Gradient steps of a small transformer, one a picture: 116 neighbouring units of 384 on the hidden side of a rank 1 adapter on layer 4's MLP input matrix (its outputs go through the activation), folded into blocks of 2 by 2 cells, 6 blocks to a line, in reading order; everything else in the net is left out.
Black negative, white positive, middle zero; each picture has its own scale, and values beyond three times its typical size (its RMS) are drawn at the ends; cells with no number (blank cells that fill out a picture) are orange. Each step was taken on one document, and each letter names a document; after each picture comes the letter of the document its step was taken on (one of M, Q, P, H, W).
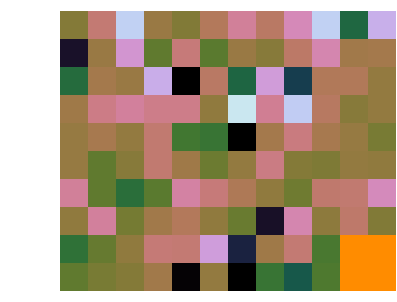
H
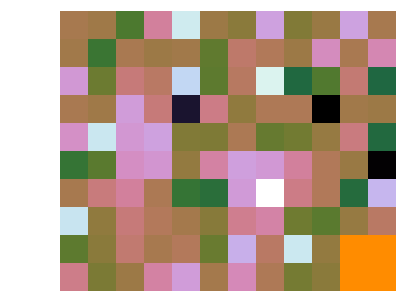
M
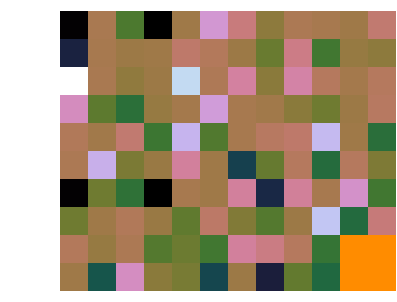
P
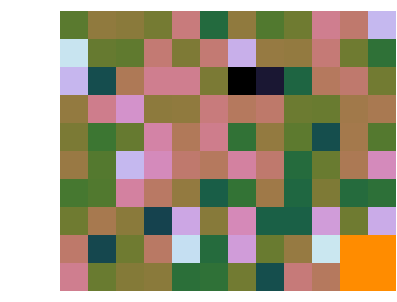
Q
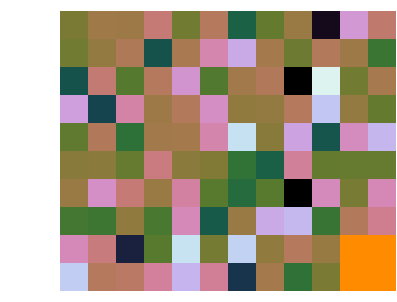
Q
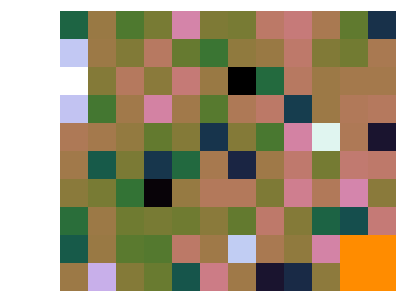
P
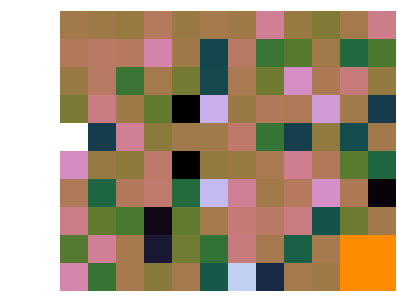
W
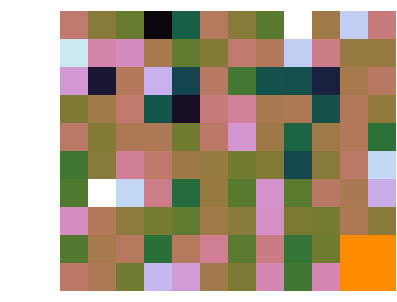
M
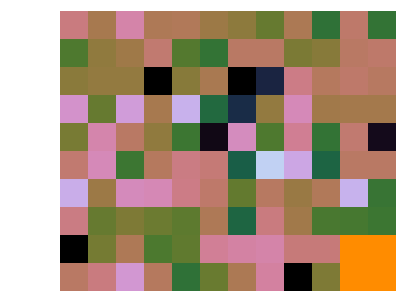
H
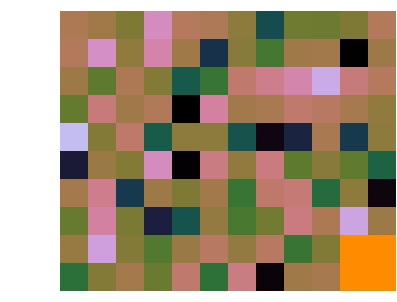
W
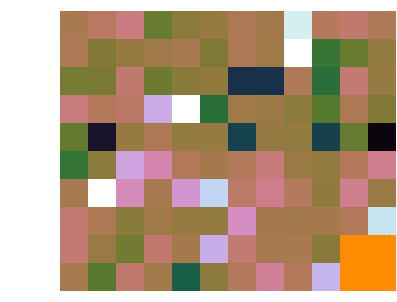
M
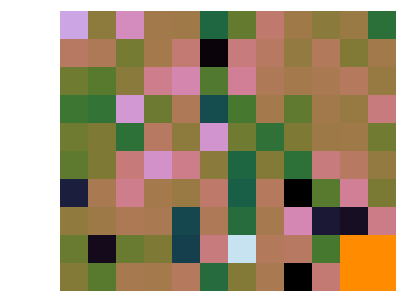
Q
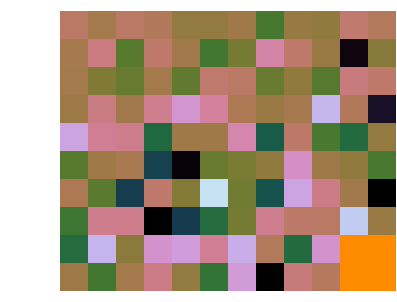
W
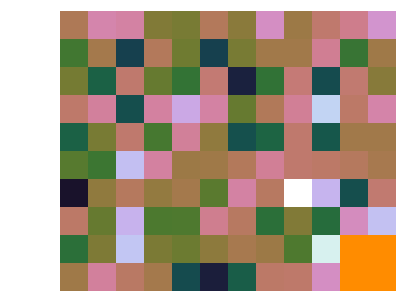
Q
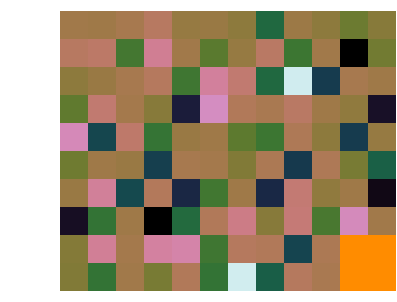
W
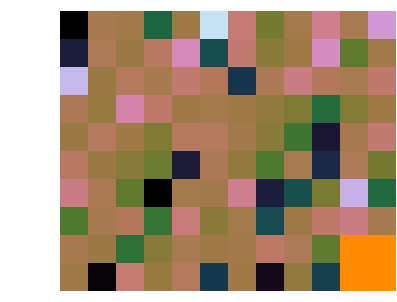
P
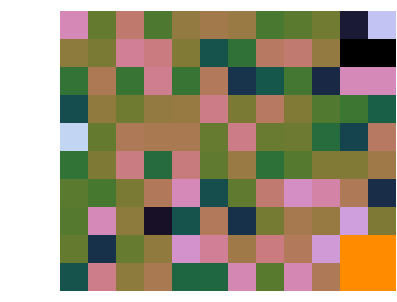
Q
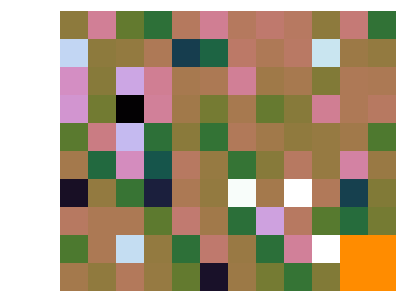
P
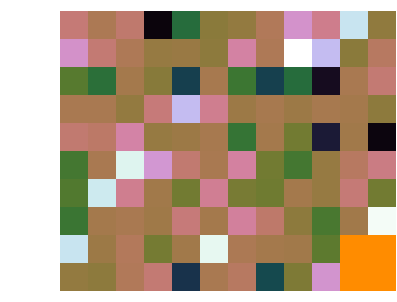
M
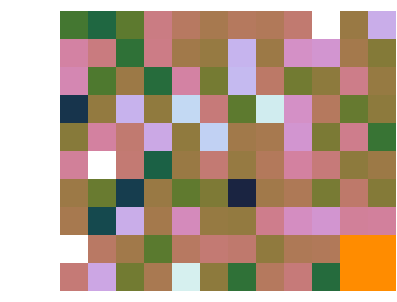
H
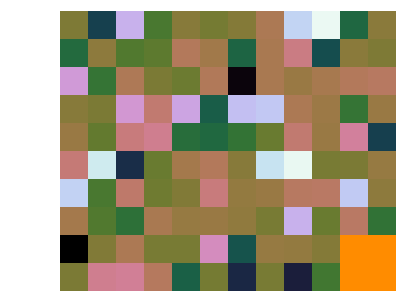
H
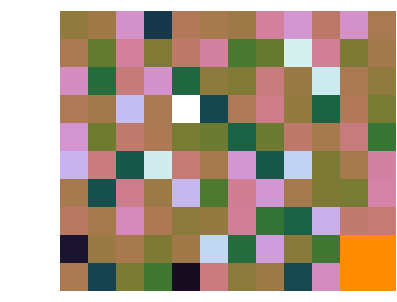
M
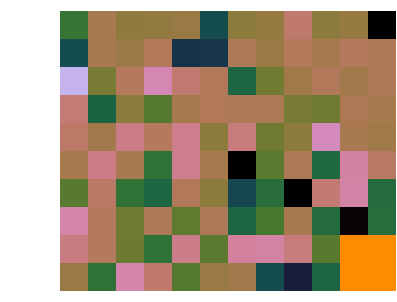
P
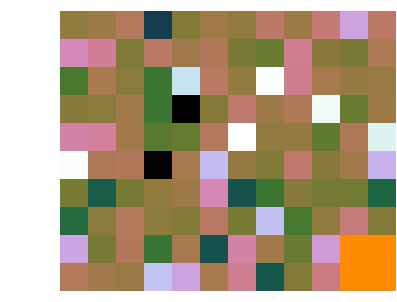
M
